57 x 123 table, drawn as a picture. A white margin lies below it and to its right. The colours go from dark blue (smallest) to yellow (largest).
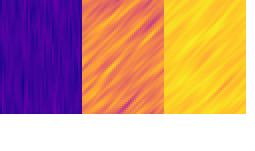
The table splits into one row of 3 panels. Panel 1,1: very low, streaked downward, faint in contrast. Panel 1,2: high, slanting up to the right. Panel 1,3: very high, slanting up to the right, faint in contrast.
